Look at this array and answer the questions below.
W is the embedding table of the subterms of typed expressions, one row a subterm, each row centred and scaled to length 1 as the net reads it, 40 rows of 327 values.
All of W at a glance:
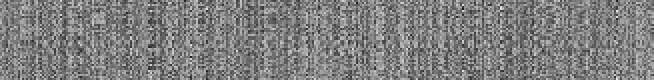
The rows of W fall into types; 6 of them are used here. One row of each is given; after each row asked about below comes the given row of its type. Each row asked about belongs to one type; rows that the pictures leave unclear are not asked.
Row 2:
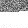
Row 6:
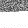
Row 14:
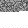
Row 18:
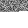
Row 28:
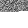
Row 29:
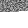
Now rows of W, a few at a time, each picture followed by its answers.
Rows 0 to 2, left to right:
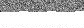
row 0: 2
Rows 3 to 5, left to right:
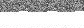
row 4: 18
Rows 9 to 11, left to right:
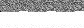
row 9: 2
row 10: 28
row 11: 28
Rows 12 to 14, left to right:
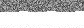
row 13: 6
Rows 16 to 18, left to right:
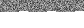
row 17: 14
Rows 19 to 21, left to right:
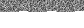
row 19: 18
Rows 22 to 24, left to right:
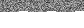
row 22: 29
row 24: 2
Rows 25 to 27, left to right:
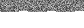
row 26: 18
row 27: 6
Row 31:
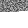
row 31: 29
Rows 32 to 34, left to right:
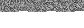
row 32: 6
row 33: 28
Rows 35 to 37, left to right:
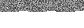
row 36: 6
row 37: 14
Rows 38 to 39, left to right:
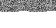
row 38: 28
